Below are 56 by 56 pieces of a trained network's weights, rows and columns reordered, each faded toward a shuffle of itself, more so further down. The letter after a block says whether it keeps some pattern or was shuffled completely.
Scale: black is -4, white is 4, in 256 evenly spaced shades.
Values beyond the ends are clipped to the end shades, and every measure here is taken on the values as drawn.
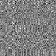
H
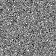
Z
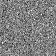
Z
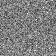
Z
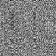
H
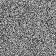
Z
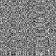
H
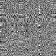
H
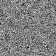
Z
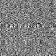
H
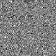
H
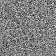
Z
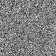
Z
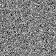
Z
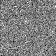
Z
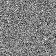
Z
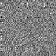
H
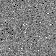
Z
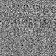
H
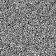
Z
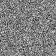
Z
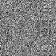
H
